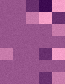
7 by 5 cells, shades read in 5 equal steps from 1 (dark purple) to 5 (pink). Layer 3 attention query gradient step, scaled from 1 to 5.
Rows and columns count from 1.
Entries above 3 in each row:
1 2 1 0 2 0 1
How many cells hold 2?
4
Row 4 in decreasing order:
3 3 3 3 3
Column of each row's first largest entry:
5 4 5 1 5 1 5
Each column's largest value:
4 3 4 5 5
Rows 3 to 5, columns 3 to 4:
3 3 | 3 3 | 3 2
